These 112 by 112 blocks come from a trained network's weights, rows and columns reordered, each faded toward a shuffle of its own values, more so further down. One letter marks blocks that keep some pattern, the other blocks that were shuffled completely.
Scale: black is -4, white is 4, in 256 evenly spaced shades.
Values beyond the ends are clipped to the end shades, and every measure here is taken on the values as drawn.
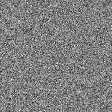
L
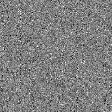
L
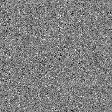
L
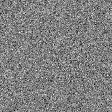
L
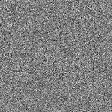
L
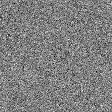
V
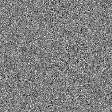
L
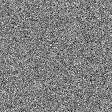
V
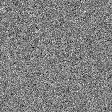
V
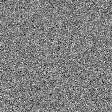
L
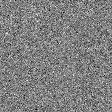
V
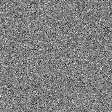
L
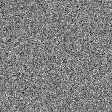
V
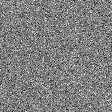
V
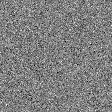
V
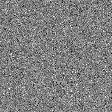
L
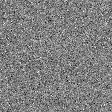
V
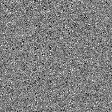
L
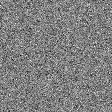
V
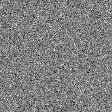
L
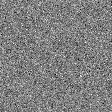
V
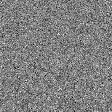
L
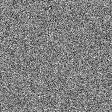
V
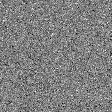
V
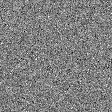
V
